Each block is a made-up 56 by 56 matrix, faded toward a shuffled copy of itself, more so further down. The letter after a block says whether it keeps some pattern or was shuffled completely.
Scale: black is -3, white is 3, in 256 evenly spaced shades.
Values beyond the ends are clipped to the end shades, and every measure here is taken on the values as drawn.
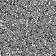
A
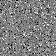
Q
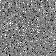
Q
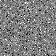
A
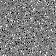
A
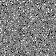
A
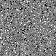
A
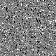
Q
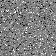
A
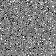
Q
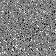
Q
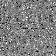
Q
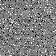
Q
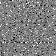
Q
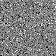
Q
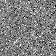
Q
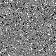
A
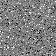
A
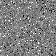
A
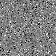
Q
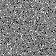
Q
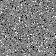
A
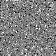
A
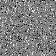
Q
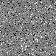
A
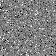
A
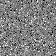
Q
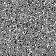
A
